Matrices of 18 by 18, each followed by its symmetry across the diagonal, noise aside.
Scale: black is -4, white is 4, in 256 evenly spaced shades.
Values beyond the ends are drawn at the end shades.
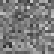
neither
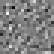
antisymmetric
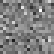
neither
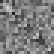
symmetric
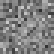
symmetric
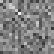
neither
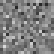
antisymmetric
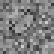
symmetric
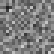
symmetric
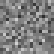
antisymmetric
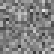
neither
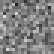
antisymmetric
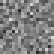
antisymmetric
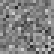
symmetric
